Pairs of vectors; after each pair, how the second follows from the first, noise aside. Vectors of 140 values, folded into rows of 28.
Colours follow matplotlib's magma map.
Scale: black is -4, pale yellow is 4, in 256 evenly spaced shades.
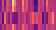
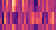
copied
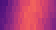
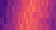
copied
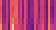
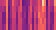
reversed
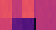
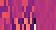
sign-scrambled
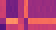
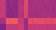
shrunk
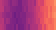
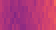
shrunk
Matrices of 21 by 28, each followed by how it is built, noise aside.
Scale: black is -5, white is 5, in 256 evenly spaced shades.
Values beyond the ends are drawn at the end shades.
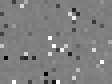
sparse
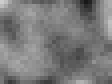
smooth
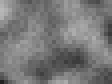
smooth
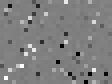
sparse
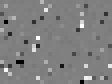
sparse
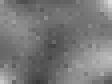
smooth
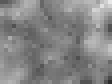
smooth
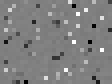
sparse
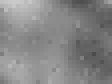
smooth
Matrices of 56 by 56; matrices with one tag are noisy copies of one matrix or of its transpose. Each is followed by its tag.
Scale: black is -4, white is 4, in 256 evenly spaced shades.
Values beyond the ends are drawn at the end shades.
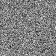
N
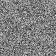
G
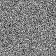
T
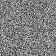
T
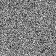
N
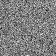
N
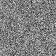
G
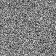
N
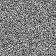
T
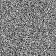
T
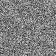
G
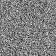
T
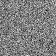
N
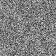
G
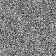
G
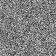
G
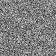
G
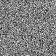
N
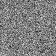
N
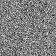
T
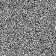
N
